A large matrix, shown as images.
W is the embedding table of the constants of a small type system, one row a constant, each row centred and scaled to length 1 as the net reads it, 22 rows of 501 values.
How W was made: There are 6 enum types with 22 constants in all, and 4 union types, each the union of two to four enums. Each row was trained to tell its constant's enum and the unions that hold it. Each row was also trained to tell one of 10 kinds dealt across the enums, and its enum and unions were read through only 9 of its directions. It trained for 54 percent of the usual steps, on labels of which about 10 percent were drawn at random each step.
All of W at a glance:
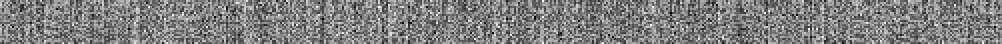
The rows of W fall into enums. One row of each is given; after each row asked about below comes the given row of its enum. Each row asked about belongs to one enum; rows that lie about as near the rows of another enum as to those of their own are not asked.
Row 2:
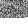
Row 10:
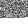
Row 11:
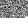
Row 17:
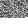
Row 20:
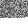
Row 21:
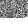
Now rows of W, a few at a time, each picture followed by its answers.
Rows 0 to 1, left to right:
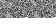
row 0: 10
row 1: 10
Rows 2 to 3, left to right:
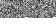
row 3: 20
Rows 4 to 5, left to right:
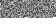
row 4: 20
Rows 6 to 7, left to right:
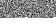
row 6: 10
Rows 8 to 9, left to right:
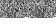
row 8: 21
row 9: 21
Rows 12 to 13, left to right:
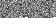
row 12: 20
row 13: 10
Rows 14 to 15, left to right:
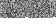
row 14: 21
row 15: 20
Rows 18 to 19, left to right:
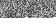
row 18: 21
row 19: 17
